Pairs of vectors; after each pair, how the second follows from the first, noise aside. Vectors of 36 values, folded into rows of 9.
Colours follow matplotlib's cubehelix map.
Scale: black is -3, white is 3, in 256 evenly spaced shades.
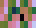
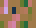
partly zeroed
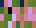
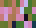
reversed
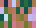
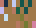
partly zeroed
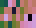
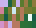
negated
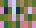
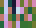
negated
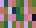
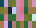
negated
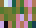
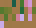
partly zeroed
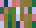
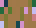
partly zeroed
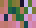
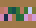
partly zeroed
